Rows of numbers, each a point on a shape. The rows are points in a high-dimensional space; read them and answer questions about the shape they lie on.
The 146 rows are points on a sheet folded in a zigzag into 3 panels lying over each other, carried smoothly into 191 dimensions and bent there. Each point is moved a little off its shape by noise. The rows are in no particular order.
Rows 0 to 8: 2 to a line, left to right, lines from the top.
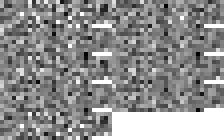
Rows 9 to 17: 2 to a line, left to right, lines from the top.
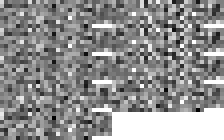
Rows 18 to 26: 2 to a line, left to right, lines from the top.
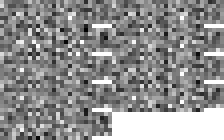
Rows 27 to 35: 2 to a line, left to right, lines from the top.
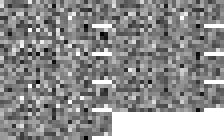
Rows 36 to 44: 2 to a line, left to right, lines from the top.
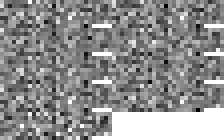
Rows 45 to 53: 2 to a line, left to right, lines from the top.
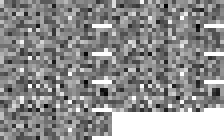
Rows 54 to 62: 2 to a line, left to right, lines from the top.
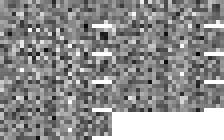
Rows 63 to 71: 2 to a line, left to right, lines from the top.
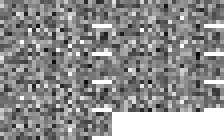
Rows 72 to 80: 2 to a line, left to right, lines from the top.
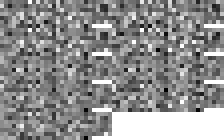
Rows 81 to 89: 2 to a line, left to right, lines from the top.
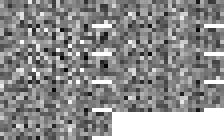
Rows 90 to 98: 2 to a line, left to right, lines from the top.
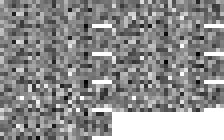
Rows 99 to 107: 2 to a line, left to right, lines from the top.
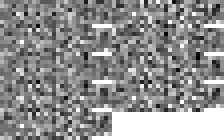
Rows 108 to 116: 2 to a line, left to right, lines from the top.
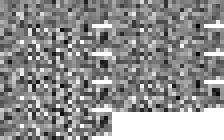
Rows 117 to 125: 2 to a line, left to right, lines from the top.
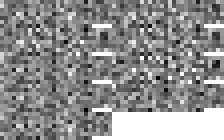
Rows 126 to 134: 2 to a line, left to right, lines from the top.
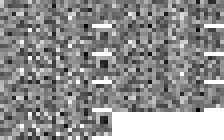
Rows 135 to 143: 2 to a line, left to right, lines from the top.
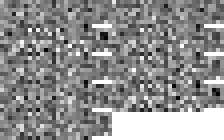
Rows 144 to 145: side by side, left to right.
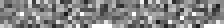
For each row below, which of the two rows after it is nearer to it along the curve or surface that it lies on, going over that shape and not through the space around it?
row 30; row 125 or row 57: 57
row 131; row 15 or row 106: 106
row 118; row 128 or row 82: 82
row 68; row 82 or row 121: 121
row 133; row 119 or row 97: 97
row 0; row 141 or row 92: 92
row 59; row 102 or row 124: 102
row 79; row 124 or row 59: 59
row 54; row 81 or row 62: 81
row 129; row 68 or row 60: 60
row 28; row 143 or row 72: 72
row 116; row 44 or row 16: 44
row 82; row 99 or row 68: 99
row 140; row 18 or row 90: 90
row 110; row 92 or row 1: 92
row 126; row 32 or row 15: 32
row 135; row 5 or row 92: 5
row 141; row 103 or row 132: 132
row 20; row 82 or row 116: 116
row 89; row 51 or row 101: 51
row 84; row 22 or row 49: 49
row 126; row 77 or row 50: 77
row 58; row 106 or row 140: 140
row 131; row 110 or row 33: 33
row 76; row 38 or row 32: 32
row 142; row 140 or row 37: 140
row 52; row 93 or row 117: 93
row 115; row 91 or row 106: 106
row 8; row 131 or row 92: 92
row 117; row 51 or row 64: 51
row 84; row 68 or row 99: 99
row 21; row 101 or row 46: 101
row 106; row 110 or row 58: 110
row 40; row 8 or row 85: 8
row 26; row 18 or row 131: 18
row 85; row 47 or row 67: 47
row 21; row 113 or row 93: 93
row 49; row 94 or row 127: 94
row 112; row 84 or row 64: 84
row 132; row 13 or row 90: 13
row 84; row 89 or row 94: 89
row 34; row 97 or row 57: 97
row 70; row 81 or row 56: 56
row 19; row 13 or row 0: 13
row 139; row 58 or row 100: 100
